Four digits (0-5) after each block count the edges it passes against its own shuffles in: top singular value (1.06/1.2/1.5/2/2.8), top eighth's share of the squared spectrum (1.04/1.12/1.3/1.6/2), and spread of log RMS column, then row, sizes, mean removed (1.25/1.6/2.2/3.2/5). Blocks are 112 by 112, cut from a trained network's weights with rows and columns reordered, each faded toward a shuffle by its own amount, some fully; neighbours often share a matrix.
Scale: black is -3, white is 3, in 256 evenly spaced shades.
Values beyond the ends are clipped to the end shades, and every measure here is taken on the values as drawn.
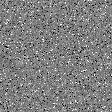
0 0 0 0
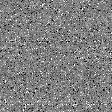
2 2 1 1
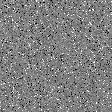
0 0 0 0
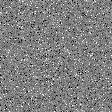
0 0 0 0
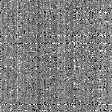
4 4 2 3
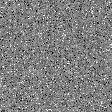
0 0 0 0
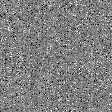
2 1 0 1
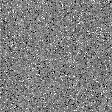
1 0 0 0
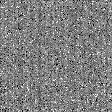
2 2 0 1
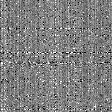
4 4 2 3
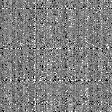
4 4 2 3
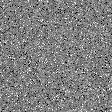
0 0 0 0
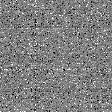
2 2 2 1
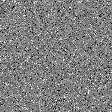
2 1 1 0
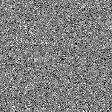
2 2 1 1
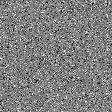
1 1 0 0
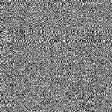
4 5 2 3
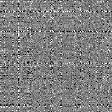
4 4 3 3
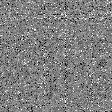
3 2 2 1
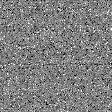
2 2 1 1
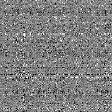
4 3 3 2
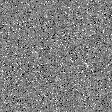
1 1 0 1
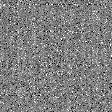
2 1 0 1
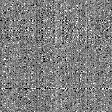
3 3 1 3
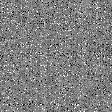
2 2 0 2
